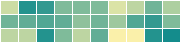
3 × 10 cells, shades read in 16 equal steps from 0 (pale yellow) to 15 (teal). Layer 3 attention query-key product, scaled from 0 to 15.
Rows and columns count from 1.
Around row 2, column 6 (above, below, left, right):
8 10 7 6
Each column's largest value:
9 14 14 10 8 10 6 11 14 15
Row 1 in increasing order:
2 3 4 5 8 8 8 9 13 14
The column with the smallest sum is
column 7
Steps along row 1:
up down down same same down up up down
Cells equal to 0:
2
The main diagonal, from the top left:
3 10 14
